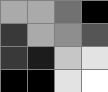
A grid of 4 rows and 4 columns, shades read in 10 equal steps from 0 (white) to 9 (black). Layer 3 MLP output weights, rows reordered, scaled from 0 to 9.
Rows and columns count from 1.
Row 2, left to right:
7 3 4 6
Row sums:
20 20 18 19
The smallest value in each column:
3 3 1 0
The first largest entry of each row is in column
4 1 2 1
